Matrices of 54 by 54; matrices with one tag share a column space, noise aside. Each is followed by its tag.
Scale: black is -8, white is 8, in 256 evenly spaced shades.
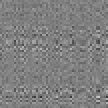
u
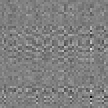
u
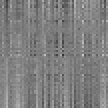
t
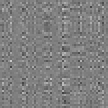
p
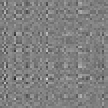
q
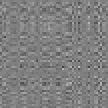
p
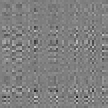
u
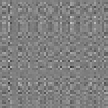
p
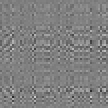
u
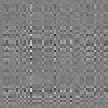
u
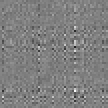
u
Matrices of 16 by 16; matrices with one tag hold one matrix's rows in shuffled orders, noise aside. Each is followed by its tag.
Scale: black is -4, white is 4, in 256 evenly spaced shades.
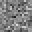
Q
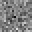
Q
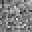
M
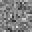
Q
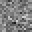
Q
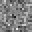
Q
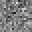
Q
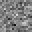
Q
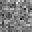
M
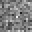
M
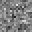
Q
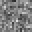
Q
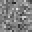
Q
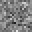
Q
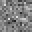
Q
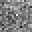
M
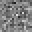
Q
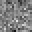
Q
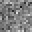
M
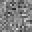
Q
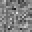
Q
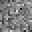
M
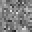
Q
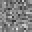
Q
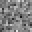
M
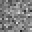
M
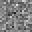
Q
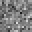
M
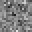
Q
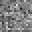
M
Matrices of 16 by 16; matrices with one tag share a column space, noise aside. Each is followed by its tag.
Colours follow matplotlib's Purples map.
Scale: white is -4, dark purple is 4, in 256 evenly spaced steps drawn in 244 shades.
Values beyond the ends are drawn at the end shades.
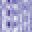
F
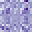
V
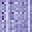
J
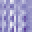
F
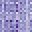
J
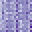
J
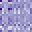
V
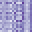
J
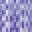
F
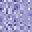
V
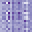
J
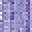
J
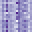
J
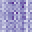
J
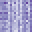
J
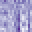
F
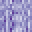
F
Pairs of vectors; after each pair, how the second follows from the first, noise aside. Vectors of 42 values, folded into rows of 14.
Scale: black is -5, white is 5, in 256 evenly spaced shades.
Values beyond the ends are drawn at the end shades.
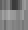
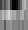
scaled up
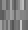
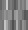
reversed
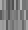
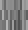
reversed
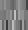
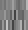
negated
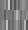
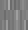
shrunk
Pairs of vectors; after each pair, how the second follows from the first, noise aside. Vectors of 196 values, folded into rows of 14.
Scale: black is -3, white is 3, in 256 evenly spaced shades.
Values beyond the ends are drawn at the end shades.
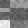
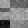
negated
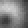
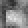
wrapped around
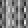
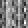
copied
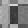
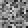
shuffled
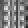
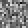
shuffled
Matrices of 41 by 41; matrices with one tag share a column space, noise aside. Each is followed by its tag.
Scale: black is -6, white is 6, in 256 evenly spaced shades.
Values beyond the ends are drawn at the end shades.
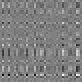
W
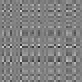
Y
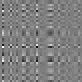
Y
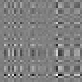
W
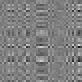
Y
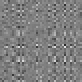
Y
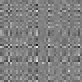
Y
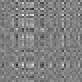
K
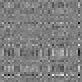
W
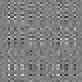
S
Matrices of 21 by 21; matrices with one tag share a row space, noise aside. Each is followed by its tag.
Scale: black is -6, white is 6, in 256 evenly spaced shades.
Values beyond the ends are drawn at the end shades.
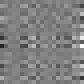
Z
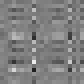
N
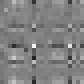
N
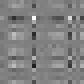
N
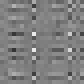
N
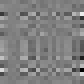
Z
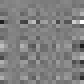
Z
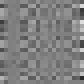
Z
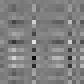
N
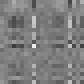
N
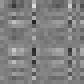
N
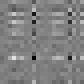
N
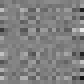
Z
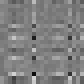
N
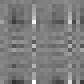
N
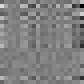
Z
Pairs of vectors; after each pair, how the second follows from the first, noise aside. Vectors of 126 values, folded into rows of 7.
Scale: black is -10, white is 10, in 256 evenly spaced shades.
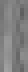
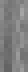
negated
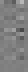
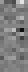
scaled up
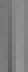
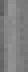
wrapped around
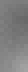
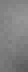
negated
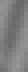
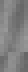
wrapped around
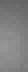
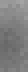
negated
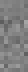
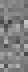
scaled up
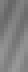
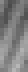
scaled up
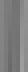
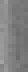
wrapped around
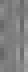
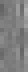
wrapped around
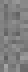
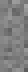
wrapped around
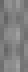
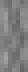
wrapped around
